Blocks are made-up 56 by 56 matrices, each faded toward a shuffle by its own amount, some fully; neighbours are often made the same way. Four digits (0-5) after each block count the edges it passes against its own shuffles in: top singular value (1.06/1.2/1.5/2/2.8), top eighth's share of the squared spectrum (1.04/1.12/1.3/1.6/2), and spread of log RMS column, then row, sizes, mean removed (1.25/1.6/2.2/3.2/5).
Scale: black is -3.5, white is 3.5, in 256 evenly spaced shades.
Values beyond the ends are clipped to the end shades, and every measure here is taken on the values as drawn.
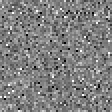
1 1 0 1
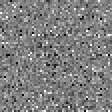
1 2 0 2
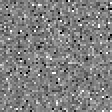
0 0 0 0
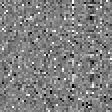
3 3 1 0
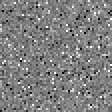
0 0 0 0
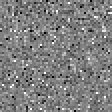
1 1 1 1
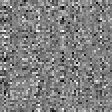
4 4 3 2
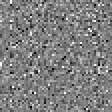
3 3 2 1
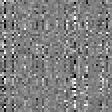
4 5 3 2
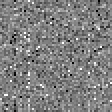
3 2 1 0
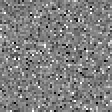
0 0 0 0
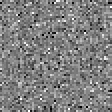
2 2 1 1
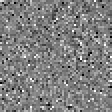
0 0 0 0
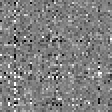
2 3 3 2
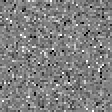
0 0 0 0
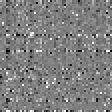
4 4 2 2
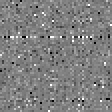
4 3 1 1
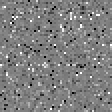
2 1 0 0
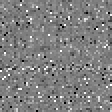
3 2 0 2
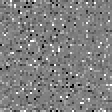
2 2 1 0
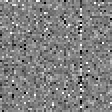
3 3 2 0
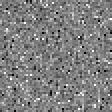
1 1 0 0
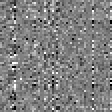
4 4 3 2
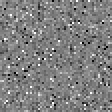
1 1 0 0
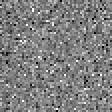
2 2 1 0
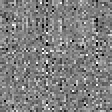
3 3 3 1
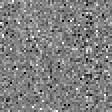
3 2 1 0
